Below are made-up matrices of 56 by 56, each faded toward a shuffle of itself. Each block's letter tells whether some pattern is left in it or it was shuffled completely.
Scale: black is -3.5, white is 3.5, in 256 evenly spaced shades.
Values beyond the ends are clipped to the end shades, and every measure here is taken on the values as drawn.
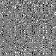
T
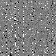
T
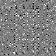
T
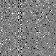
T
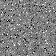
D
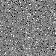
D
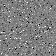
D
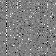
T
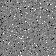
D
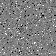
D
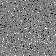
D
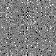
T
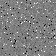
D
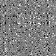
T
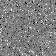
D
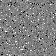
D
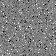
D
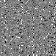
T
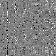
T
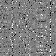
T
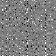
T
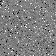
D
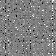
T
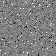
D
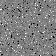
D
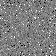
D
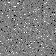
D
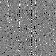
T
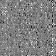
T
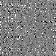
T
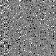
T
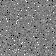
D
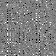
T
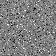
D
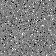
D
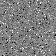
D
